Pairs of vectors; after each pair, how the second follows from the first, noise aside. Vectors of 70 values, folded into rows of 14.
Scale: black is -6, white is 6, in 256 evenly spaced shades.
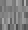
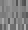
sign-scrambled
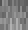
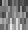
scaled up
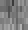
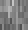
negated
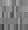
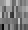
scaled up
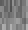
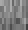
negated
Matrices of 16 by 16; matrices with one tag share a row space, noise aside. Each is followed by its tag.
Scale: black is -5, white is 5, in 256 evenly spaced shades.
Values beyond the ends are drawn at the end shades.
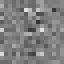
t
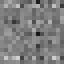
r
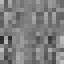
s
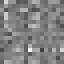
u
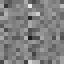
u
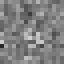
t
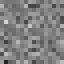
u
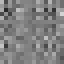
s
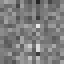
r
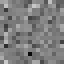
u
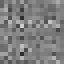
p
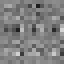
r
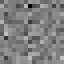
u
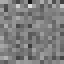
u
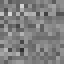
p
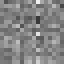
r
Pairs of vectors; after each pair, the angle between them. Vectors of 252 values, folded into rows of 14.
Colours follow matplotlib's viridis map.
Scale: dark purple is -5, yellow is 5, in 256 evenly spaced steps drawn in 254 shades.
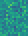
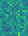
partly aligned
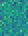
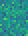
partly aligned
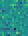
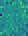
orthogonal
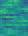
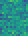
partly aligned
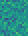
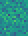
orthogonal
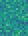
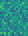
partly opposed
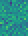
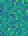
partly opposed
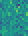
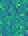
nearly opposite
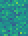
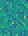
orthogonal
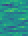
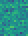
partly opposed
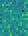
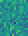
partly opposed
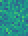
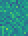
partly aligned
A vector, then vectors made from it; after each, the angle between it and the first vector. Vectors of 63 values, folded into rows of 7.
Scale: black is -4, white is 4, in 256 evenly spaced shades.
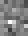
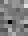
nearly opposite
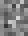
partly aligned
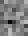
nearly opposite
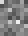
partly aligned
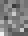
partly aligned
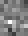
nearly parallel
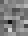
nearly opposite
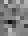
nearly opposite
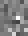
partly opposed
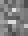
nearly parallel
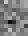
nearly opposite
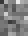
partly opposed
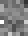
orthogonal
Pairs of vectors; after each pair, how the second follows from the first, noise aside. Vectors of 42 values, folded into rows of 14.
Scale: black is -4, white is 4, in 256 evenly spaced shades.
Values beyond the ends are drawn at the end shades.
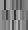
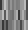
wrapped around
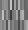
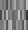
wrapped around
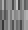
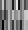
scaled up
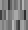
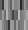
wrapped around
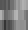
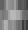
wrapped around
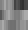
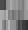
wrapped around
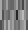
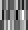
scaled up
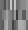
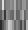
wrapped around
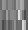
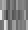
wrapped around
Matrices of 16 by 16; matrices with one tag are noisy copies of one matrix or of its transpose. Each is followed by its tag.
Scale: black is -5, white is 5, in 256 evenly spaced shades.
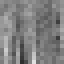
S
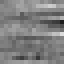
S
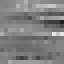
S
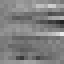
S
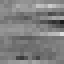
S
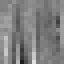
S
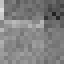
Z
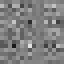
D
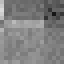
Z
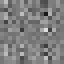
D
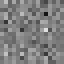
D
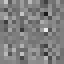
D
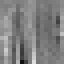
S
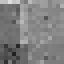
Z
